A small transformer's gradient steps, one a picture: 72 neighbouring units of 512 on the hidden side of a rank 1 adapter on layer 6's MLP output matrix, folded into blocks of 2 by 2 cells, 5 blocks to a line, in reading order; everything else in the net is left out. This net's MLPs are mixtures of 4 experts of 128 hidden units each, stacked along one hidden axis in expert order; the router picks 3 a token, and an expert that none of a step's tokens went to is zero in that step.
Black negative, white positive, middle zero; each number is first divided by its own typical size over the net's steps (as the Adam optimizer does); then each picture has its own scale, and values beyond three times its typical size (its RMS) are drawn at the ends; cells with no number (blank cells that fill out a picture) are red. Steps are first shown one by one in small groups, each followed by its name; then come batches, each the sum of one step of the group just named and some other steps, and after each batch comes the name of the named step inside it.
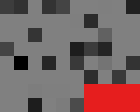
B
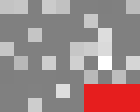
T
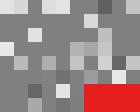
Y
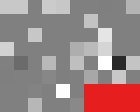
T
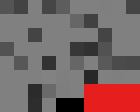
Y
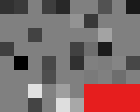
B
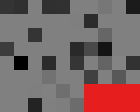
B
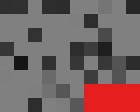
B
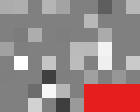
T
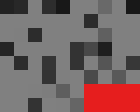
Y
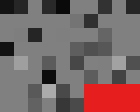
T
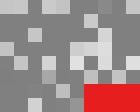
T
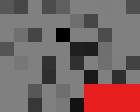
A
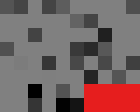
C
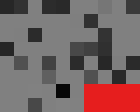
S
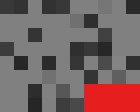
C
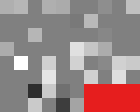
C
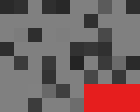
S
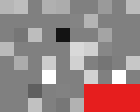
A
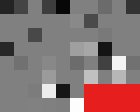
S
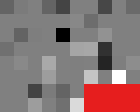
A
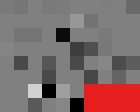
A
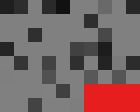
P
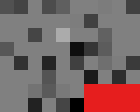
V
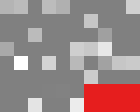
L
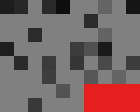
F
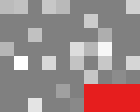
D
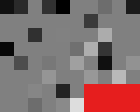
F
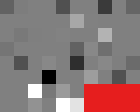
V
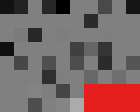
F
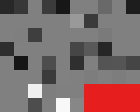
F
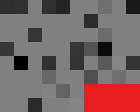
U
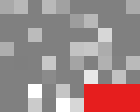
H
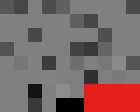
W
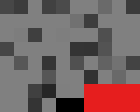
W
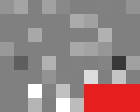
H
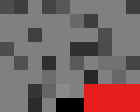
W
